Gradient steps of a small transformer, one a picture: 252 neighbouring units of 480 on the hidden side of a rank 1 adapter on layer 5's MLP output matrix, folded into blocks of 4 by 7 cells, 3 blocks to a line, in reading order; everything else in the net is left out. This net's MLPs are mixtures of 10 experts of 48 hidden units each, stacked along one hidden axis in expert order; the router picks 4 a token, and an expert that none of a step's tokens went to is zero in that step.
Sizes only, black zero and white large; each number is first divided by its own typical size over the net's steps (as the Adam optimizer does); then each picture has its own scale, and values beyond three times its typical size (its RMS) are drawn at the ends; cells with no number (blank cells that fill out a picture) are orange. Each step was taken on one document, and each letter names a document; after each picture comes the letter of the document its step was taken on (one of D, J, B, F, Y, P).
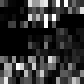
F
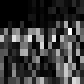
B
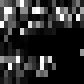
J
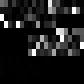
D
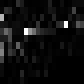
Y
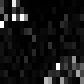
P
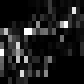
Y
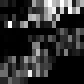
F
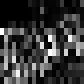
B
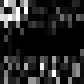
J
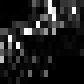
Y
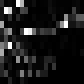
Y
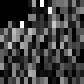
B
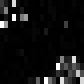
P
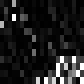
P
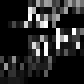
F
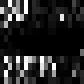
J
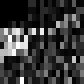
B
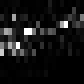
Y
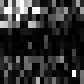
J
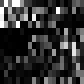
J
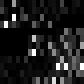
P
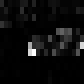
D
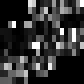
F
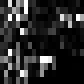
J
